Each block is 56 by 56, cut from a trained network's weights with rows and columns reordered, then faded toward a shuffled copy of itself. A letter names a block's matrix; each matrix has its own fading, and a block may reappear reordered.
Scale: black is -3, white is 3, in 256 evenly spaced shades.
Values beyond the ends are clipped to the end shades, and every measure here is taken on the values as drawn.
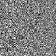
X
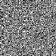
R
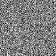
X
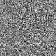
R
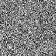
R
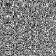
X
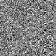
X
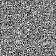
X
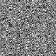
X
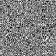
X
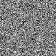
R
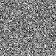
R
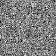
R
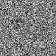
R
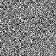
X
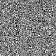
X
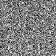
R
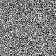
R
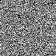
R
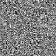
X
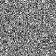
R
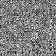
X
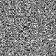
R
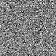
R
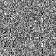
X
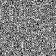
R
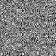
X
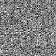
X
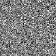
X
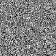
R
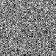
R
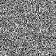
R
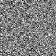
R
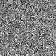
R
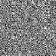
X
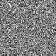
R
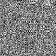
R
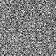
R
